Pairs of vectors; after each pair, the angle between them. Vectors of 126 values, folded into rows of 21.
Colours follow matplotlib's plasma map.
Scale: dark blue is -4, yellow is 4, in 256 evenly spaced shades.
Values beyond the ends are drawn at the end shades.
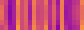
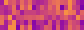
partly opposed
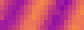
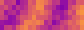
nearly parallel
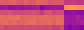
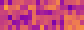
partly opposed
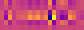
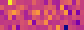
orthogonal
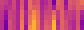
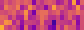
partly opposed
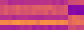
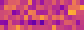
partly opposed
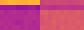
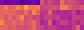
nearly opposite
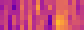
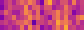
partly aligned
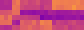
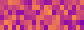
orthogonal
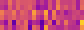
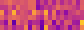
nearly parallel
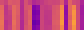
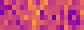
partly opposed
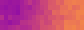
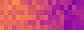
nearly opposite
